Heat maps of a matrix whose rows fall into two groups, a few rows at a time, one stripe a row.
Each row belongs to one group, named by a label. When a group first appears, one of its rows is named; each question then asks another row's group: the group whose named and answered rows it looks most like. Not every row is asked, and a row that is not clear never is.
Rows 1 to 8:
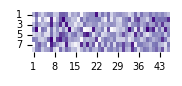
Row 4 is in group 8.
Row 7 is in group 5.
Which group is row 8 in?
5
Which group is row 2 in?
8
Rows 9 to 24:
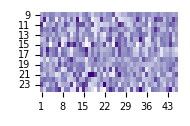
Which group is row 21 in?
5
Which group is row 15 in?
5
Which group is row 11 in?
5
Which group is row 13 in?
5
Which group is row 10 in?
8
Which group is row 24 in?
5
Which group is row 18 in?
8
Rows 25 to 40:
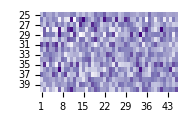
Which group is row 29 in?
5
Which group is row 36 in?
5
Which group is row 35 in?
8
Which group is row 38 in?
5
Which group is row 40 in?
8
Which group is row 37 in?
8
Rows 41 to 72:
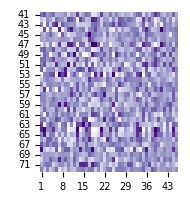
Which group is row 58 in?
8
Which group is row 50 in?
8
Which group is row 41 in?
8
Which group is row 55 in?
5
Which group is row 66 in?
5
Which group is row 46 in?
5
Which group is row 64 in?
8
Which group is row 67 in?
8
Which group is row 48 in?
8
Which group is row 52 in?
5
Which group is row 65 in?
8
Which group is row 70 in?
5
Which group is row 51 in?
5
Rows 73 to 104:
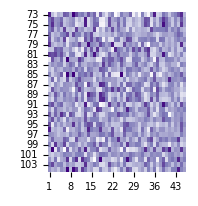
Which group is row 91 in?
8
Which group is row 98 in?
5
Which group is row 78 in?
5
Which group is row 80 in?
5
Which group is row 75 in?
8
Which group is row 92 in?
5
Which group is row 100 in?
8
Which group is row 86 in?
8
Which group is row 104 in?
5
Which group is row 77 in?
5
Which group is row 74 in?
8
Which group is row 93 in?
8
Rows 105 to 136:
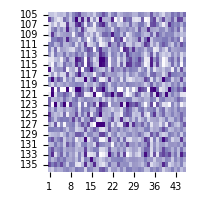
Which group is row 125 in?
5
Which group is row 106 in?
5
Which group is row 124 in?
5
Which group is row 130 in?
8
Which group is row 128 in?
8
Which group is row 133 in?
8
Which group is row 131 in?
5
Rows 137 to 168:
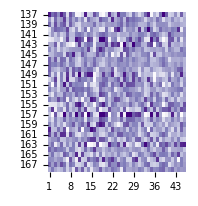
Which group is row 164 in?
8
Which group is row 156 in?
8
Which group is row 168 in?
5
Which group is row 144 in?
5
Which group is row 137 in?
8
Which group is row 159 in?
5
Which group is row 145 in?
5
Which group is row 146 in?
8
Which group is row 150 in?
5
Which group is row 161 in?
8
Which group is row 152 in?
5
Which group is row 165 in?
5
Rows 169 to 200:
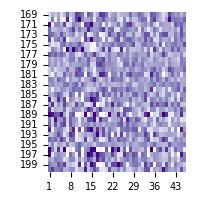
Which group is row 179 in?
5
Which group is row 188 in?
5
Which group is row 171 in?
5
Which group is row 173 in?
8
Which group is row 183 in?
5
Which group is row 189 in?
8
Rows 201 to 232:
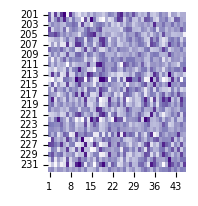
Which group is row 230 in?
8
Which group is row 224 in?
8
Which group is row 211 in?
5
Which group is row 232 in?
8
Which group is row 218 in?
8
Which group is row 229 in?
8
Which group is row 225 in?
5
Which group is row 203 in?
5
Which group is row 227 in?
8
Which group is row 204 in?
5
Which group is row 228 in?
5
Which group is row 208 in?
8
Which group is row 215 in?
8
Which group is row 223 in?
8
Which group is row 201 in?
8
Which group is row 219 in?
8
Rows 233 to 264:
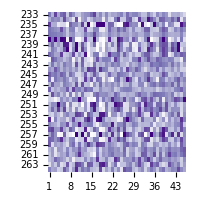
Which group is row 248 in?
5
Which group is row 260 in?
8
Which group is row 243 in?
5
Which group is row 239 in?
5
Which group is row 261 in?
8
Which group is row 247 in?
5
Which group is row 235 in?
5
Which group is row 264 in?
5
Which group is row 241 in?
8
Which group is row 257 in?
5
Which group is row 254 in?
5
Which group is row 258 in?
8
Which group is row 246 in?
5
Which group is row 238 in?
8
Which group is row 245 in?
8
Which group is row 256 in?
8
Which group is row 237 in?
8
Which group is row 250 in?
8
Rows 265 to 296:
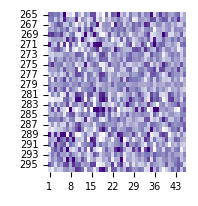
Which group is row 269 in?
8
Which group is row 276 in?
5
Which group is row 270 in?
5
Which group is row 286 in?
8
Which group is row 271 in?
5
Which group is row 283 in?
5
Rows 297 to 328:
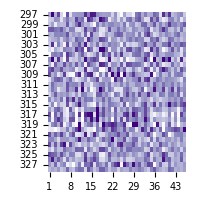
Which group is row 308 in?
8
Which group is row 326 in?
8
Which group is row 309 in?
5
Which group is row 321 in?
8
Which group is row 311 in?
5
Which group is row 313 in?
5
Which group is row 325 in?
8
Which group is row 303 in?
8
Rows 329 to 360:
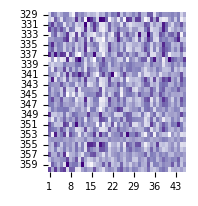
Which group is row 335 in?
8
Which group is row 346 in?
8
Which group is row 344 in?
5
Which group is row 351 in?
5
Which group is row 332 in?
8
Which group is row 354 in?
8
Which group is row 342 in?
8
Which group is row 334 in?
5
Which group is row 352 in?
8
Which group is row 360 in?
8
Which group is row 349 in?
5
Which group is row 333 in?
5
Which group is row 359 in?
5
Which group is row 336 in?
8
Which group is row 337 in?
8
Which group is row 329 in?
5
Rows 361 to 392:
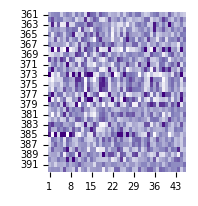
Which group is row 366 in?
5
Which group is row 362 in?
8
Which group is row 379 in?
5
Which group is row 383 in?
8
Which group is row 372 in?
8
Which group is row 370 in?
8
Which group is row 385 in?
8
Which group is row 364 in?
5
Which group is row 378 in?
5
